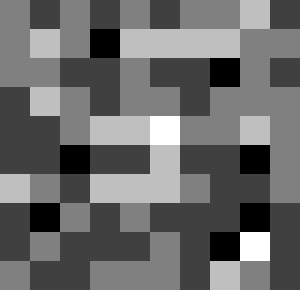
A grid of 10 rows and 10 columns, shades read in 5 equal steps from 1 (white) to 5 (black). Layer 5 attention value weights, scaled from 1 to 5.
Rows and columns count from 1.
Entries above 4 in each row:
0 1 1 0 0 2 0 2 1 0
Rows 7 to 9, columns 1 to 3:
2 3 4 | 4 5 3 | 4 3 4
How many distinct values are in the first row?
3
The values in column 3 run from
3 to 5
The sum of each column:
34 34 36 36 29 28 35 35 31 35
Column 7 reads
3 2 4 4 3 4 3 4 4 4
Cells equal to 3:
36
